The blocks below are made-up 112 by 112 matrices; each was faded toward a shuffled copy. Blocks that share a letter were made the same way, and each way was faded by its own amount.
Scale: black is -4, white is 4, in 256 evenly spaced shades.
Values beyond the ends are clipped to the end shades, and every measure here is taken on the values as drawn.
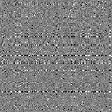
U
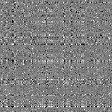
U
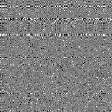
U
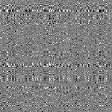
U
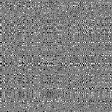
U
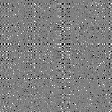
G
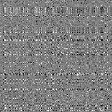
U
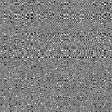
U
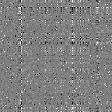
G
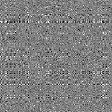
U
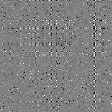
G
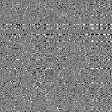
U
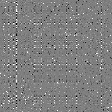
G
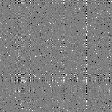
G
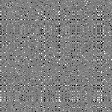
G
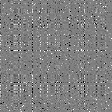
G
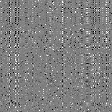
G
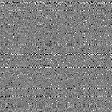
U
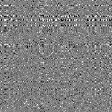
U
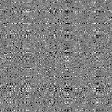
U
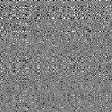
U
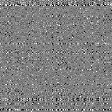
U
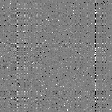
G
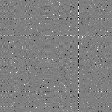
G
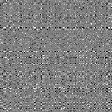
U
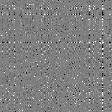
G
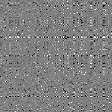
G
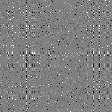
G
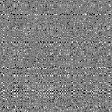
U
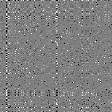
G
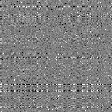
U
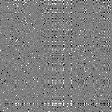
G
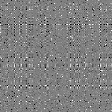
G
